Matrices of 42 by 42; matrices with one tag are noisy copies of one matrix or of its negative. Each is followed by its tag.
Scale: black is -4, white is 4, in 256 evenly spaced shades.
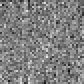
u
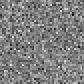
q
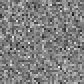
q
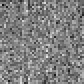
u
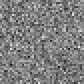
q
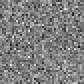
q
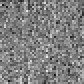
u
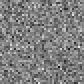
q
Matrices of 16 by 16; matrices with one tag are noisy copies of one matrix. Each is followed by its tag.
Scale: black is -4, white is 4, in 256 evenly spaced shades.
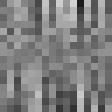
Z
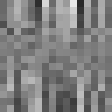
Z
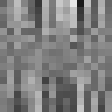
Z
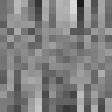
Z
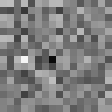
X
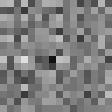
X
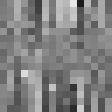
Z
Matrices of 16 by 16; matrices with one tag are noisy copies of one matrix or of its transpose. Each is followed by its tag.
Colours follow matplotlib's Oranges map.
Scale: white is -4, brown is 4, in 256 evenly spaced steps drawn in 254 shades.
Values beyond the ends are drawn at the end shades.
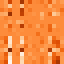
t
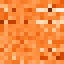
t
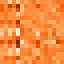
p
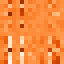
t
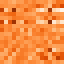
t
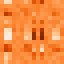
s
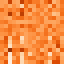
t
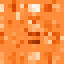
s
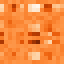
s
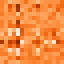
p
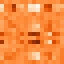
s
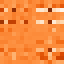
t
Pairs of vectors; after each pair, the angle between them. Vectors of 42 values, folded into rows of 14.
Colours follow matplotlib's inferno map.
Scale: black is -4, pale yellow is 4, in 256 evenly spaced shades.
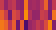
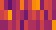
partly opposed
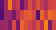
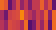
orthogonal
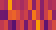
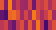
nearly parallel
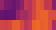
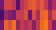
partly aligned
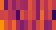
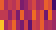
partly aligned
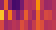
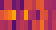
partly aligned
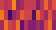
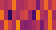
nearly parallel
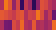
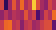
nearly opposite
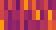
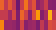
nearly parallel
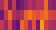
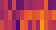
nearly parallel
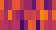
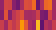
nearly opposite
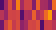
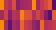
nearly opposite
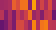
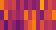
orthogonal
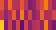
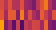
nearly parallel
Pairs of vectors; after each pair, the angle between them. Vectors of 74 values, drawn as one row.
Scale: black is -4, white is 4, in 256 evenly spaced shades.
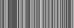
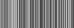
nearly opposite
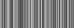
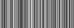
nearly parallel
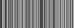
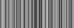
orthogonal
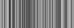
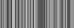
partly opposed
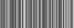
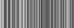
orthogonal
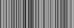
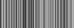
nearly parallel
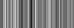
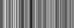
nearly parallel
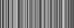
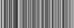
nearly opposite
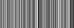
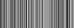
partly opposed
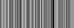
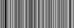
orthogonal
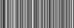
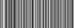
nearly opposite
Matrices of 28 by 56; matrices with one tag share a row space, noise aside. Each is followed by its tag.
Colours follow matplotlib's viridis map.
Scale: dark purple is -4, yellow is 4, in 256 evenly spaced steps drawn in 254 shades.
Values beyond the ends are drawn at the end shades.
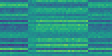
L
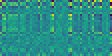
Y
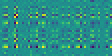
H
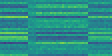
L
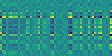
Y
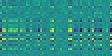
Y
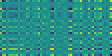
Y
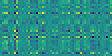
H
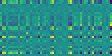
Y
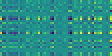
Y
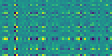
H
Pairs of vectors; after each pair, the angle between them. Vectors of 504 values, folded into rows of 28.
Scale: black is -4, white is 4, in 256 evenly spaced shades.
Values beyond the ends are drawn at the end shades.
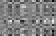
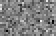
partly opposed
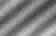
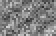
partly aligned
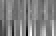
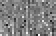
partly opposed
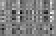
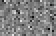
partly opposed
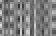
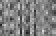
nearly opposite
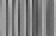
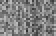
partly aligned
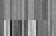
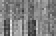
nearly opposite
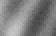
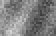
nearly parallel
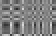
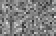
partly opposed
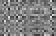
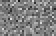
partly opposed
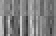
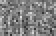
partly aligned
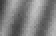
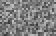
orthogonal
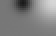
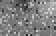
partly aligned
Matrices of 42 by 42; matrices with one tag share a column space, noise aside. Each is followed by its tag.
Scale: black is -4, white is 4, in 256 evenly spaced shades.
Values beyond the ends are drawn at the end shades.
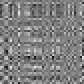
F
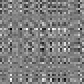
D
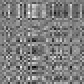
F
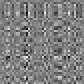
F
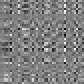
D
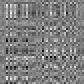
F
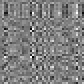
F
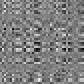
D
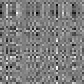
F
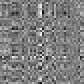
F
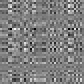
D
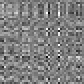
F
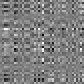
D
